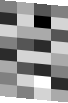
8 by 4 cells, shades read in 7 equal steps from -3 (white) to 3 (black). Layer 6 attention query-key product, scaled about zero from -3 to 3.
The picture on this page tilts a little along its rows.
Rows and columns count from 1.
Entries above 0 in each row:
1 2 1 2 1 2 1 0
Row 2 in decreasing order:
3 2 -2 -2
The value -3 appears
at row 7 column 3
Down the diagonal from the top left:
0 -2 -1 -2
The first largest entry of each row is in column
3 3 4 3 1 3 4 2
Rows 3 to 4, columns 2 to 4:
-1 -1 1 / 1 2 -2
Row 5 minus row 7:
2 0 1 -3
